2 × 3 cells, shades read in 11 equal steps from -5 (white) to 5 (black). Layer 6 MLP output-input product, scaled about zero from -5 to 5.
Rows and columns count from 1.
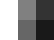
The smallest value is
-5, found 2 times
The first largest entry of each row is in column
3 3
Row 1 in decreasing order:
3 0 -5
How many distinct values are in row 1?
3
